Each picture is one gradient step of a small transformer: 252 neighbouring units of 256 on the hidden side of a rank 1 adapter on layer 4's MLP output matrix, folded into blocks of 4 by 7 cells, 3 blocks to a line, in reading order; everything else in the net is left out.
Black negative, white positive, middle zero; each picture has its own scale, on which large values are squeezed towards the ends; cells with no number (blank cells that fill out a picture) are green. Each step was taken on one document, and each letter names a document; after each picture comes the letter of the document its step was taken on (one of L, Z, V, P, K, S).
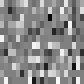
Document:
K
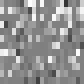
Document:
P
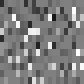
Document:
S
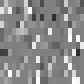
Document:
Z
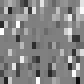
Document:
Z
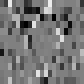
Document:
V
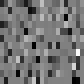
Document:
S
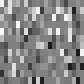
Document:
S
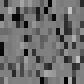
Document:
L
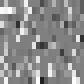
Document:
Z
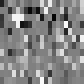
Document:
L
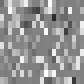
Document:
L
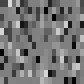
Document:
L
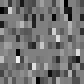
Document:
P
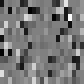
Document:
P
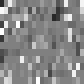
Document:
Z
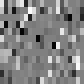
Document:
P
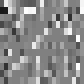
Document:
Z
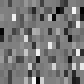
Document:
S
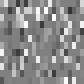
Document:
L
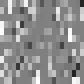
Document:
Z
